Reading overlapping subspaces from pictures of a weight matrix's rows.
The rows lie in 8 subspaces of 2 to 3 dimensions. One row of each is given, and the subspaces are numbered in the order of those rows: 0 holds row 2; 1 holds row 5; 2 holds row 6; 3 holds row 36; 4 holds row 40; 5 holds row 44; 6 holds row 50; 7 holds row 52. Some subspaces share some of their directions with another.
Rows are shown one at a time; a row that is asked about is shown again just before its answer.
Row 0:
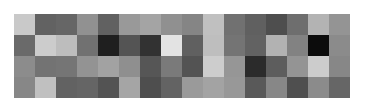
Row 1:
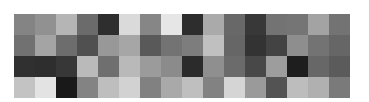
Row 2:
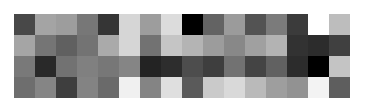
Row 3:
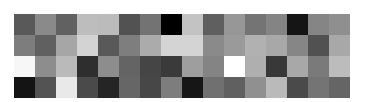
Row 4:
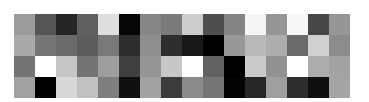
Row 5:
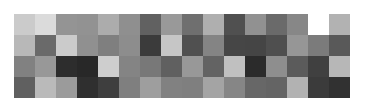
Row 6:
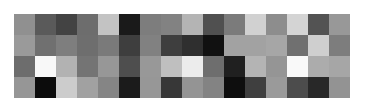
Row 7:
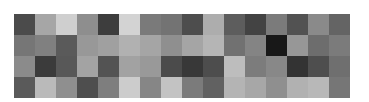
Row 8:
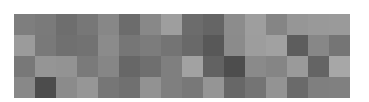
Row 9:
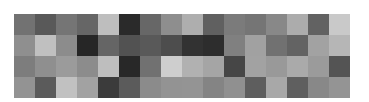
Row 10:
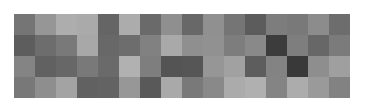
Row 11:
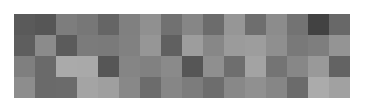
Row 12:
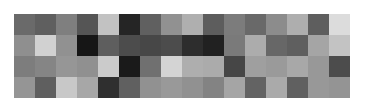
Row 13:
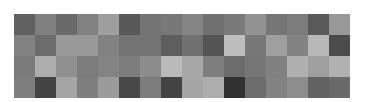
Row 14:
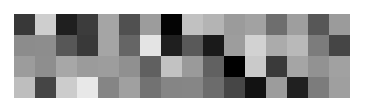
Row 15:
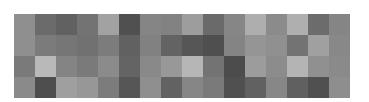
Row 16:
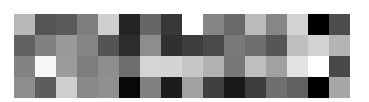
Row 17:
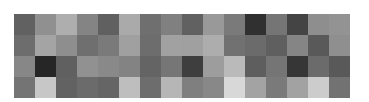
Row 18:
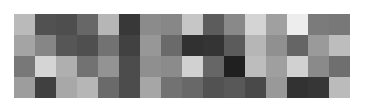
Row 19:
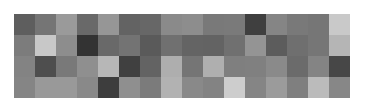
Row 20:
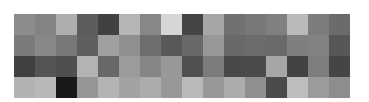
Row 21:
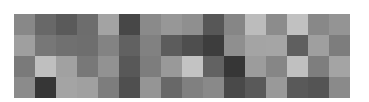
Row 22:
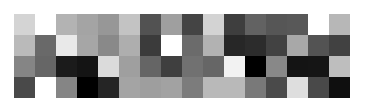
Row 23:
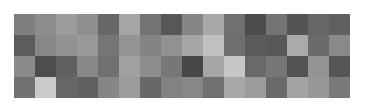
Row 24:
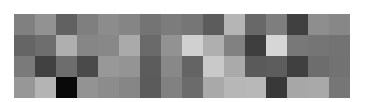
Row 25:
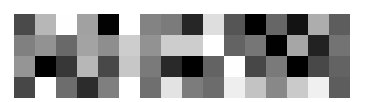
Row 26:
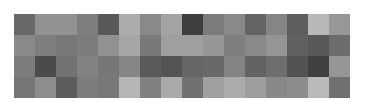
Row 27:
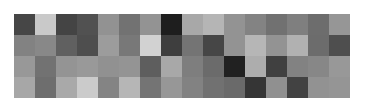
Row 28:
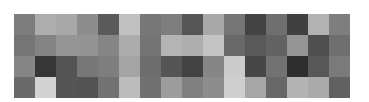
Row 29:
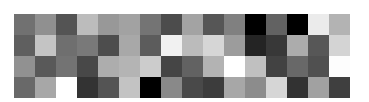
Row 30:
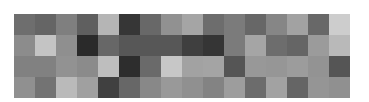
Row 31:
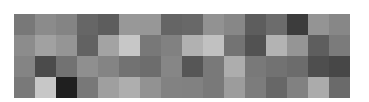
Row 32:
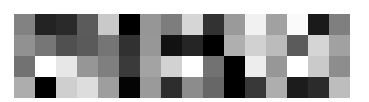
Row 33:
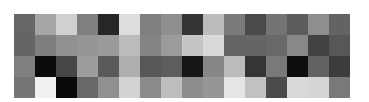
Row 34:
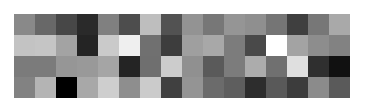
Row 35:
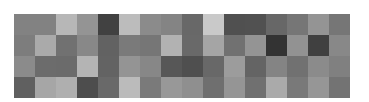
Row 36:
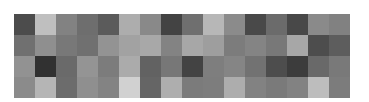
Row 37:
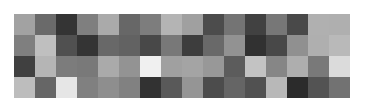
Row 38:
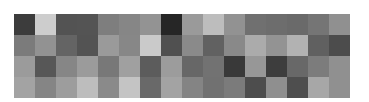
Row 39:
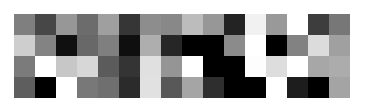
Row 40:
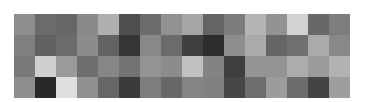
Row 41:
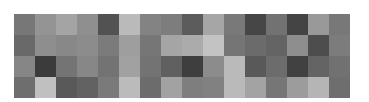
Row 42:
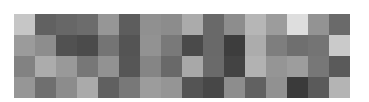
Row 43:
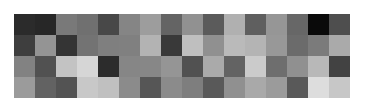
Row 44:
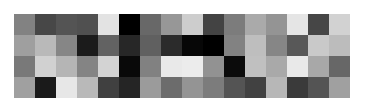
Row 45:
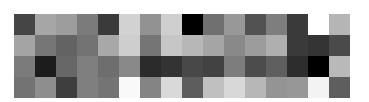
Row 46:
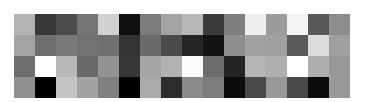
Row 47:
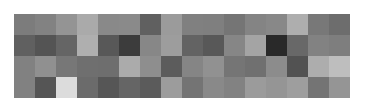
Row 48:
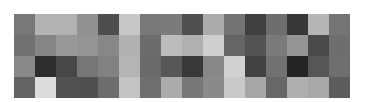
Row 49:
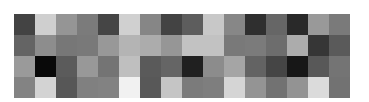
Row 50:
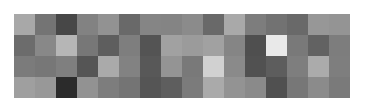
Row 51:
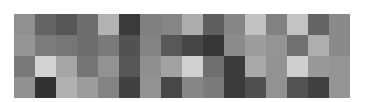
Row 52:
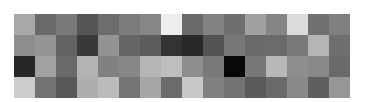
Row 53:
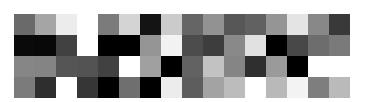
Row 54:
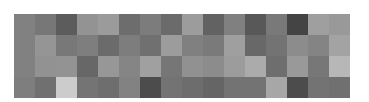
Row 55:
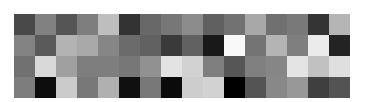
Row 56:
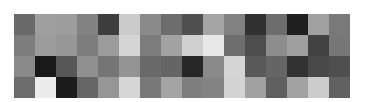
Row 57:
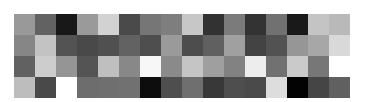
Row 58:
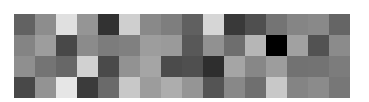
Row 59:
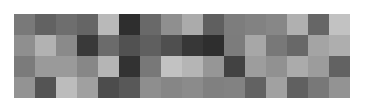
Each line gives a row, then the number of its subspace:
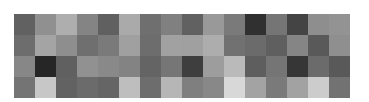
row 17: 5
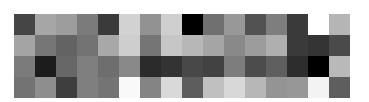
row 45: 0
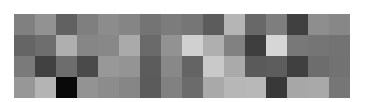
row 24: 6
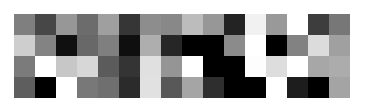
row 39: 6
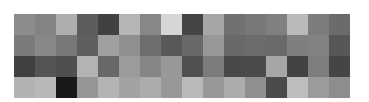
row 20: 7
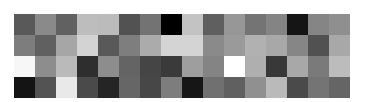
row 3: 7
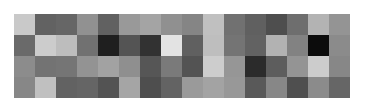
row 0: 6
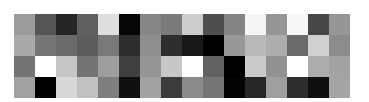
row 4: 3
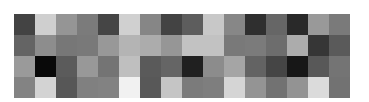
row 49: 3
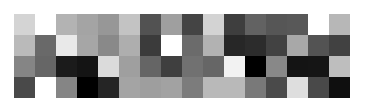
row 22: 1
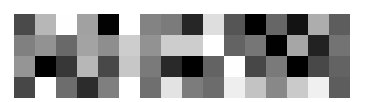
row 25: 6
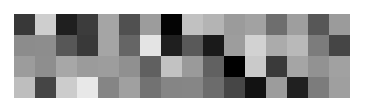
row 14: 3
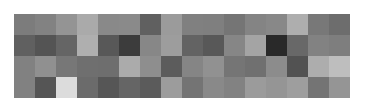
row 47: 4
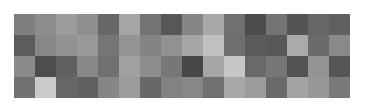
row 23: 0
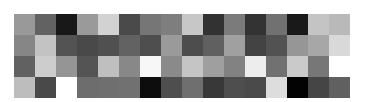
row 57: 7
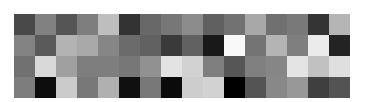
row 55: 2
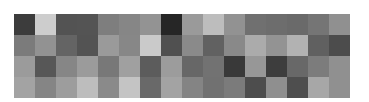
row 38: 3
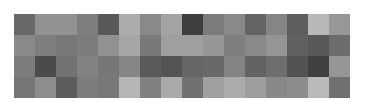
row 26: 0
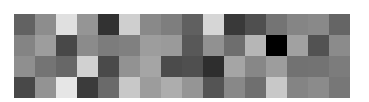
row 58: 6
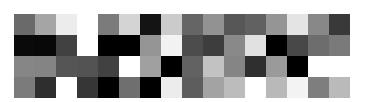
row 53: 4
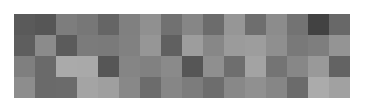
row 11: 1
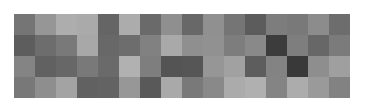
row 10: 4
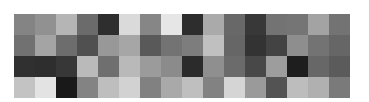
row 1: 7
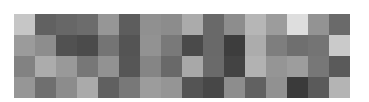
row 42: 2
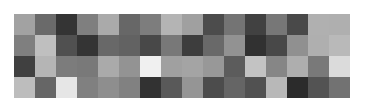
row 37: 7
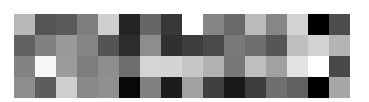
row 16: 0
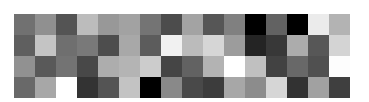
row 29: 7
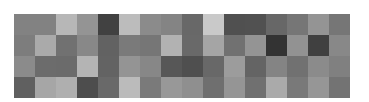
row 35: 6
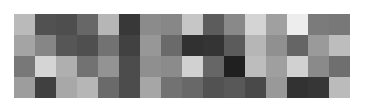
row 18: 2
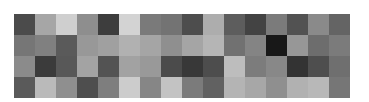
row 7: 6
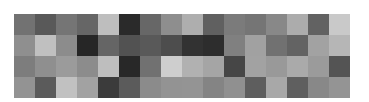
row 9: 5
